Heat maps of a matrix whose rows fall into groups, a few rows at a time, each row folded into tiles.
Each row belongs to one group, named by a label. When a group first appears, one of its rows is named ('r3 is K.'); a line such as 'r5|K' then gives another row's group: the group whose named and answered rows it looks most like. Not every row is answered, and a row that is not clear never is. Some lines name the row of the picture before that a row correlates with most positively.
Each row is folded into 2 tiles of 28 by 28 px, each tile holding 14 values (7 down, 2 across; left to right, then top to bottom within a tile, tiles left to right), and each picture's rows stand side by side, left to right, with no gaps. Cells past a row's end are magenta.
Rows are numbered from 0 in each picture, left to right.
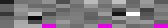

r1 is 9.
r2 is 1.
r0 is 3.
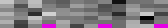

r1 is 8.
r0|9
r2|3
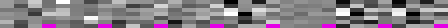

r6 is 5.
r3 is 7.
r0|9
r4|5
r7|5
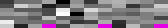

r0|8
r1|5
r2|7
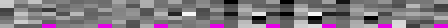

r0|1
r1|1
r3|1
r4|3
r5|3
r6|3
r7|8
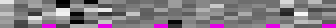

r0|9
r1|5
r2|1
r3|7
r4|1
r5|1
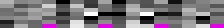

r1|3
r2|3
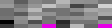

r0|7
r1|7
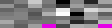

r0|9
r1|5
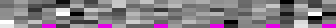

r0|8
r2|1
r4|7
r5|3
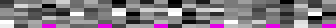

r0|8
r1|1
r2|5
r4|8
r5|3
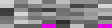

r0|1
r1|7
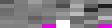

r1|8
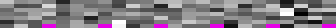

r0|7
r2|8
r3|1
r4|7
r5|5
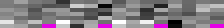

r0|8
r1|8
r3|7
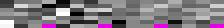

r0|8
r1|5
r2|7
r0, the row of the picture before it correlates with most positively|1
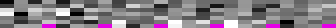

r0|5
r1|5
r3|8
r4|8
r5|7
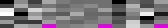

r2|3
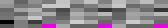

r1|1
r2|1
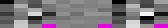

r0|3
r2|3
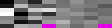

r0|5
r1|8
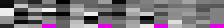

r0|5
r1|3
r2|3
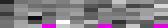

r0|3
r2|7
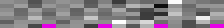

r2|8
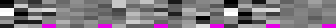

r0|5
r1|8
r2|1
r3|3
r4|5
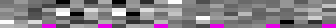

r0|8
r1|5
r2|5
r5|7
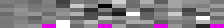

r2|1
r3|9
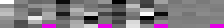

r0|9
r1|3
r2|3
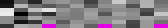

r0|5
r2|9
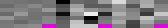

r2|9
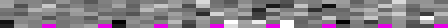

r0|7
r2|7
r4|8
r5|8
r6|7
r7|9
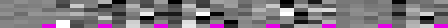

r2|3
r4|7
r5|5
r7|3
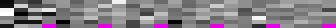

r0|5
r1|7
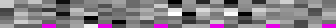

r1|3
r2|7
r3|5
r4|5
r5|9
